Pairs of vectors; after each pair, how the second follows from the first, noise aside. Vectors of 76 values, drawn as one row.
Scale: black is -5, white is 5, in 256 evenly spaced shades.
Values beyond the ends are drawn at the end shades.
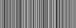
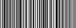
scaled up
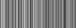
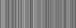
shrunk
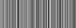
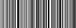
scaled up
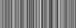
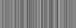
shrunk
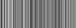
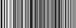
scaled up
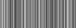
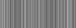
shrunk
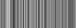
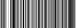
scaled up
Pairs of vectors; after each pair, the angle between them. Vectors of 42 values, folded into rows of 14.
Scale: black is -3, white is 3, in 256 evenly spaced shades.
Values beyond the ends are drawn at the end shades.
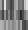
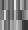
partly aligned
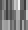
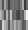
orthogonal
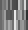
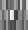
partly opposed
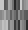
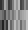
nearly opposite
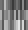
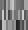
partly opposed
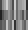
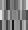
partly opposed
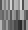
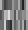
orthogonal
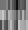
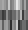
nearly opposite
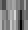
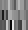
orthogonal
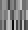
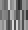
nearly opposite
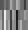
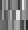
partly opposed
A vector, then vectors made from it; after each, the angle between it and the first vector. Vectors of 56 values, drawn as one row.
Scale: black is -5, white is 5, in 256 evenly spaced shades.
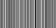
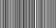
nearly opposite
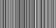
nearly opposite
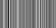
orthogonal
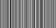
partly opposed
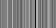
partly aligned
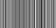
nearly opposite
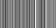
nearly opposite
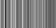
orthogonal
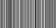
nearly parallel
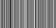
partly aligned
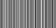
nearly parallel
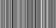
partly aligned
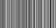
partly opposed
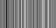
orthogonal
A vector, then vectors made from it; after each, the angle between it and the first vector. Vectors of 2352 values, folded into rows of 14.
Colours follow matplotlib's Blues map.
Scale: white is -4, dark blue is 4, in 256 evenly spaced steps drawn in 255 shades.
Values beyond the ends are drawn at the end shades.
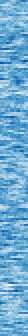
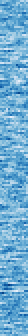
nearly opposite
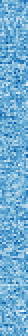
partly aligned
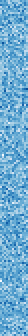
orthogonal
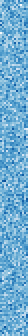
orthogonal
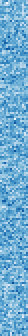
partly aligned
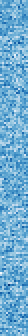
partly opposed
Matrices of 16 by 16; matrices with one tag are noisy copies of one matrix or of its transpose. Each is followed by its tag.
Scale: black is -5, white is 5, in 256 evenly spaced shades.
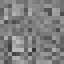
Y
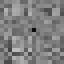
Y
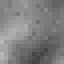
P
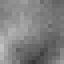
P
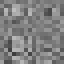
Y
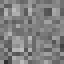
Y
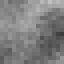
P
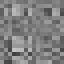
Y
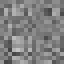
Y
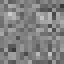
Y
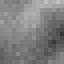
P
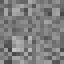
Y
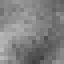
P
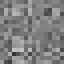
Y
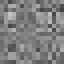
Y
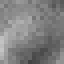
P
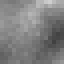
P
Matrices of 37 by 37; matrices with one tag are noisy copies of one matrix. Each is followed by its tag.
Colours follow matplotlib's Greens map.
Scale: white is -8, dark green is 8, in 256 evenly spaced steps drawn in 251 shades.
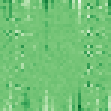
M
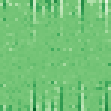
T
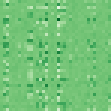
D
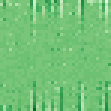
T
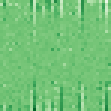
T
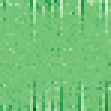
T
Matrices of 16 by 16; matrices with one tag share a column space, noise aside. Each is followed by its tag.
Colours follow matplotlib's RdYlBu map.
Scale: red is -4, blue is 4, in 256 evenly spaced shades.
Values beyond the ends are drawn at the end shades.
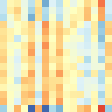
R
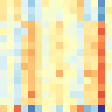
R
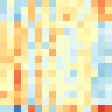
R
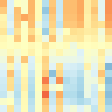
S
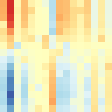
S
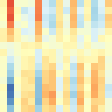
S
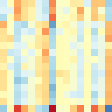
R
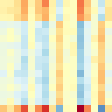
R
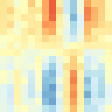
S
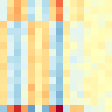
R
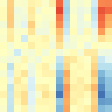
S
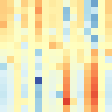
S
